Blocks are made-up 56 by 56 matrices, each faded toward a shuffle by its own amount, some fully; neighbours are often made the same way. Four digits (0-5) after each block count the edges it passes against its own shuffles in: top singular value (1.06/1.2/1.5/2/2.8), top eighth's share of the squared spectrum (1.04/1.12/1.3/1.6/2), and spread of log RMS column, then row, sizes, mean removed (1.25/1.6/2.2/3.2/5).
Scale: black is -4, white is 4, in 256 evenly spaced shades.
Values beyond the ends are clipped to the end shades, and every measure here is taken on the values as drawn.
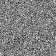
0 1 0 2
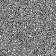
0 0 0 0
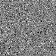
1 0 0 1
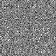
3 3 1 1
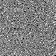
3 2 0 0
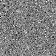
0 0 0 0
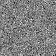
1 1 0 0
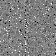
2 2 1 0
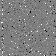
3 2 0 0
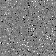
3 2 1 0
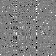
4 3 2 1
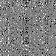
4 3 1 1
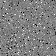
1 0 0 0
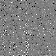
3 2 1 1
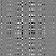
5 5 4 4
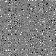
3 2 1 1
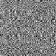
3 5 2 2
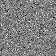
0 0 0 0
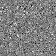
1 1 0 1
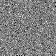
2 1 0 0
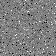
0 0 0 0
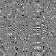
4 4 2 2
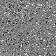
2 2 0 1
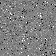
0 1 0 0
